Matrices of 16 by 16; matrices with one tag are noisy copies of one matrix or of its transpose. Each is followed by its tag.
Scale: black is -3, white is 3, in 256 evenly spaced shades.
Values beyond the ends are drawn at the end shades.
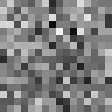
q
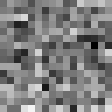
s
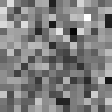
q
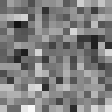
s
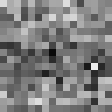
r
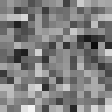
s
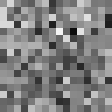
q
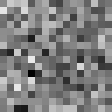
q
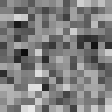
s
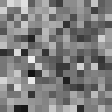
q
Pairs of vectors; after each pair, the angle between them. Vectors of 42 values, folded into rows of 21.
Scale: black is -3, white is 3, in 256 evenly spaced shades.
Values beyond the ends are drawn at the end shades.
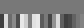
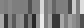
partly opposed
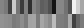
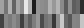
partly opposed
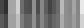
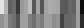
nearly opposite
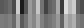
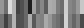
orthogonal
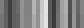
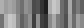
nearly opposite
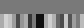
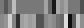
partly aligned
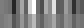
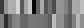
partly opposed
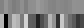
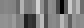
orthogonal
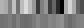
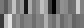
orthogonal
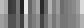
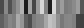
partly opposed
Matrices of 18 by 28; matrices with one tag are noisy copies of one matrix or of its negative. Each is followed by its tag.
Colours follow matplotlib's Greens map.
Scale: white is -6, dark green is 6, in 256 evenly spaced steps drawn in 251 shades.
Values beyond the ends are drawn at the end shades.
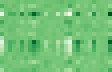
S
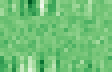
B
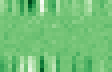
B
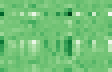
S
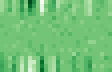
B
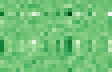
S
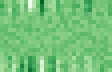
B
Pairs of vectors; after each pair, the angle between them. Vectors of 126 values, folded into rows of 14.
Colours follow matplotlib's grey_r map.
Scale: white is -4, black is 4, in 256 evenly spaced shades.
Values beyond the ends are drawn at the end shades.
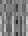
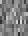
partly opposed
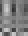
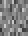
orthogonal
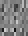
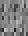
nearly parallel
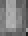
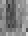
nearly opposite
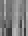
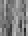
nearly parallel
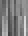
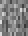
partly opposed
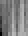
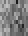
partly opposed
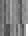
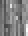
nearly parallel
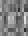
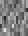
partly aligned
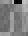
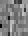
partly aligned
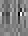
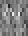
partly opposed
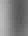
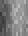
nearly opposite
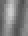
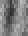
nearly opposite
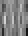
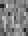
partly aligned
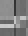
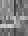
nearly parallel
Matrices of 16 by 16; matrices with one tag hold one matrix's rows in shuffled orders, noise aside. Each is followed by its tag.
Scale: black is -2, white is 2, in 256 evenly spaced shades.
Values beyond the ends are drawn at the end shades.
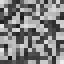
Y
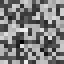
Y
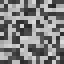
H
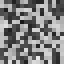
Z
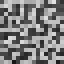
H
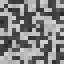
H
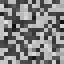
Z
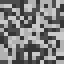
Y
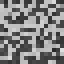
H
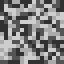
H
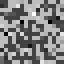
Y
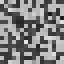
Y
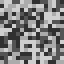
H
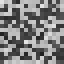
H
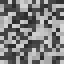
Z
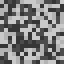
Y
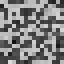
H
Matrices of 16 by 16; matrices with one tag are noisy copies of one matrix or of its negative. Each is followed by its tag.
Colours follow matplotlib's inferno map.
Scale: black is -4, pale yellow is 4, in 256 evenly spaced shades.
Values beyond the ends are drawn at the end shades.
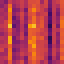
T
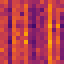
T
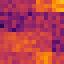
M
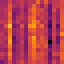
T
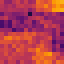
M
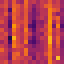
T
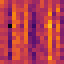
T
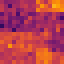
M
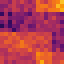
M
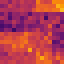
M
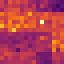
M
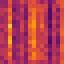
T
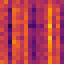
T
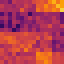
M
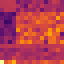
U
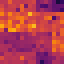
M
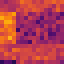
U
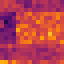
U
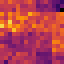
M
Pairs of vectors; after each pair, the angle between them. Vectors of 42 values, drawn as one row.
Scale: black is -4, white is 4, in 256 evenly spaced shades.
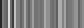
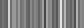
partly aligned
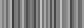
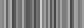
nearly parallel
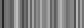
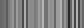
partly aligned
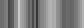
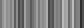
partly opposed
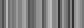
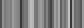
partly opposed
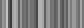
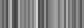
nearly opposite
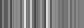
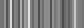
orthogonal
